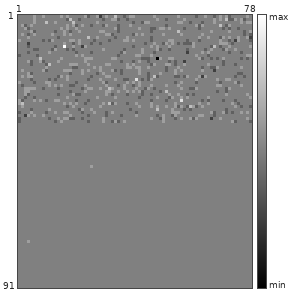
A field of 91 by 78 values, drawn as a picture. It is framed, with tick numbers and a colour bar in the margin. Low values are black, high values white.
Grain: fine. Stripes: none. Mirror symmetry: none. Average level on the scale: 50%. Slope: none. Seam: horizontal, 40% of the way down, the bottom part calmer.
